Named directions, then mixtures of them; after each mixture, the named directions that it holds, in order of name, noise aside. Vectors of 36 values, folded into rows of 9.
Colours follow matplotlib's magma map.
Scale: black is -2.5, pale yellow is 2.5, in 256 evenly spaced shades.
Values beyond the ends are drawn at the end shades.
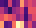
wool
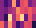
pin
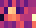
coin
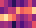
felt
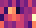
coin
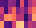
coin, wool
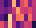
pin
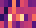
coin, pin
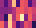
pin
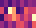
coin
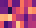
felt, wool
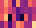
pin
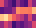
felt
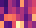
coin, wool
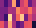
pin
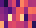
pin, wool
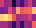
felt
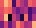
pin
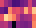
coin, felt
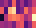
coin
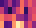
wool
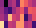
pin, wool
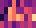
coin, pin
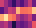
felt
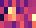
coin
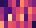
pin, wool
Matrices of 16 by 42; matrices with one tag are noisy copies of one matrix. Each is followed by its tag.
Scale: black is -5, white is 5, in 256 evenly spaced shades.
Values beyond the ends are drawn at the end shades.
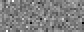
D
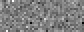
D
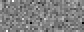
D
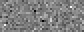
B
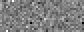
D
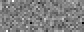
D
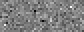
B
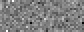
D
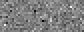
B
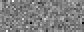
D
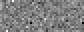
D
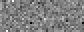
D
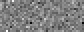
D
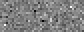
B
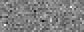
B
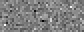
B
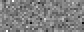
D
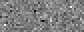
B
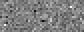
B
